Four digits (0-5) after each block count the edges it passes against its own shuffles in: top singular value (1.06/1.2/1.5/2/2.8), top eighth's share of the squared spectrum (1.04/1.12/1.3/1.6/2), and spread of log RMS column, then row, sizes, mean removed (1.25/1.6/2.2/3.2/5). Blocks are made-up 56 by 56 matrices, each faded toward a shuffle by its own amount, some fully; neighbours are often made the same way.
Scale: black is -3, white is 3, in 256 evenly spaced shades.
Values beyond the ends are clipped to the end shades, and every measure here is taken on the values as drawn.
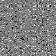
3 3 1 2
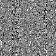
2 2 3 0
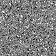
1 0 0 0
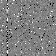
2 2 1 0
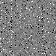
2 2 2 0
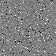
0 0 0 0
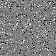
2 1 0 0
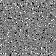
2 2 0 1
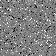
0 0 0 0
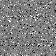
2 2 0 1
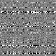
4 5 1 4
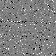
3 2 0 1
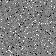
0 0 0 0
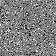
0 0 0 0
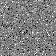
2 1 0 0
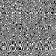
4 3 2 2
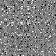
3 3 1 1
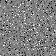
2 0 0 0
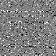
4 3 0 2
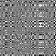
5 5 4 4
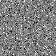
2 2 1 0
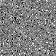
2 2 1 0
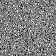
0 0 0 0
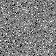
2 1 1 0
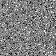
2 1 0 0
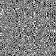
4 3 2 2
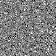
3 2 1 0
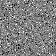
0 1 0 0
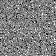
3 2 1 0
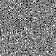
3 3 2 1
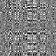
4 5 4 3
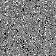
1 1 2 0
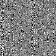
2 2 3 0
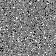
0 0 0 0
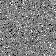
0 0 0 0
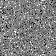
0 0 0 0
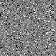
3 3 1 1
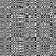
5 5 4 3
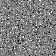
2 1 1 0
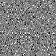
3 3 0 1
